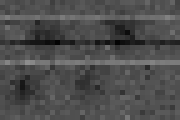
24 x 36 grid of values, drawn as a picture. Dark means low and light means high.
Dips: four. Odd lines: rows 4, 9 and 13. Average level on the scale: 30%. Slope: none.
